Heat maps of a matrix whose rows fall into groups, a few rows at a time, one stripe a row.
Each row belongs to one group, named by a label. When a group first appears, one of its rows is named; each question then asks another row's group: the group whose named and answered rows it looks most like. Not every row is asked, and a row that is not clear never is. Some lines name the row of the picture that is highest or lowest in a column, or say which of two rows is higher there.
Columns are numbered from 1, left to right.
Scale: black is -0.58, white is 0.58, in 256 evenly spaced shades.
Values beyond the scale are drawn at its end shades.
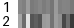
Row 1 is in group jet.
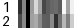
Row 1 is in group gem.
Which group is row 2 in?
gem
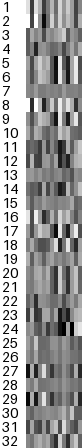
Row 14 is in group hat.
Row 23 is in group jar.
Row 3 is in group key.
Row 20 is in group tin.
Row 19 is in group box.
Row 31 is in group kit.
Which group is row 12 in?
jar
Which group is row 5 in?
tin
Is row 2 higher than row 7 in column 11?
Yes
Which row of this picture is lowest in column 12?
24
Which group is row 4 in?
gem
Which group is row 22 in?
gem
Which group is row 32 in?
tin
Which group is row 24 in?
hat
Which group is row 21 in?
tin
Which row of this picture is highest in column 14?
24
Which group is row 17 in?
tin
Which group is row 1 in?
box
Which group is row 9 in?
tin
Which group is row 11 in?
hat
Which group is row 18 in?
kit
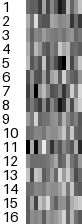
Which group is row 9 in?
jet
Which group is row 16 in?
key
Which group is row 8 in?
hat
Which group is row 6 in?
kit
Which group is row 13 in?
box
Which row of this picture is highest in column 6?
15
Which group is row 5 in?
hat
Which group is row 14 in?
key
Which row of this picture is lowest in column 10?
5
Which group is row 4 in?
box
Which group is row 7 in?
gem
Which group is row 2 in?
jet
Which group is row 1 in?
hat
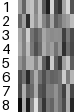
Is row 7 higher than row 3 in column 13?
Yes
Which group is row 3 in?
jet
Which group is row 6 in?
gem
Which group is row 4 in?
jet
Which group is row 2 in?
gem
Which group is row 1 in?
tin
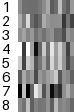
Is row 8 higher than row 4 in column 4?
No
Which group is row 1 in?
kit
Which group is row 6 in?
key
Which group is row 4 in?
box
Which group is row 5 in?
box
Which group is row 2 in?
jet
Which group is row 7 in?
jar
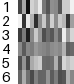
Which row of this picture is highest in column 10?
5
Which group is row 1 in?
gem
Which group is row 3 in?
gem
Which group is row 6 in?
jar
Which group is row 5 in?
gem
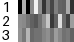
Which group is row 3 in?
jet
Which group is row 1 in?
jar
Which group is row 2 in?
kit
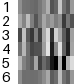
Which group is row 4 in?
kit
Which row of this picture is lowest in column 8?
5
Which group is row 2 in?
jet
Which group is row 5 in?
hat
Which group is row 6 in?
kit
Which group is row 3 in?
kit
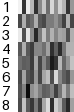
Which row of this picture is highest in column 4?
1
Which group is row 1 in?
box
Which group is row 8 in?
kit
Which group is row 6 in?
kit
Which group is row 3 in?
box
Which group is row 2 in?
jar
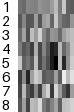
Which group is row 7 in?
kit
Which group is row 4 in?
hat
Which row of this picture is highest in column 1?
5
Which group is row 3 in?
gem
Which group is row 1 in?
key
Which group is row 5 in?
hat
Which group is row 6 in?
gem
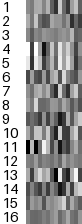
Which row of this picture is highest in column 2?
11
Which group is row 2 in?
jet
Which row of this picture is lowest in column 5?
4
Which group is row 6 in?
kit
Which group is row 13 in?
tin
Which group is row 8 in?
jet
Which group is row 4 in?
box
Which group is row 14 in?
hat
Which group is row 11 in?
jar
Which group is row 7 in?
tin
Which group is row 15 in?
key
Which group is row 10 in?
tin
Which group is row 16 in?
kit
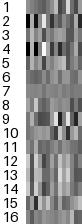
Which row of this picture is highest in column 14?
15
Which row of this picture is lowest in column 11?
10
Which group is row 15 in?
gem
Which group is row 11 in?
jet
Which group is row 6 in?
kit
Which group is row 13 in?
box
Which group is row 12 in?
box
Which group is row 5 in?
key
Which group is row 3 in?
key
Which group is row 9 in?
kit
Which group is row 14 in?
box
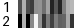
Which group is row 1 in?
jar
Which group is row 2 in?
jar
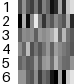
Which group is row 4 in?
jet
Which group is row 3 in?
key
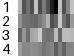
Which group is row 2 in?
kit
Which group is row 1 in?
hat
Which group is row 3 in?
gem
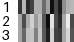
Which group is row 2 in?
tin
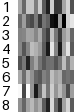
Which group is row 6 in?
box
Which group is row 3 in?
tin
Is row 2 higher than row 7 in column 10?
No
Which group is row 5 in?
gem
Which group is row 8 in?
tin
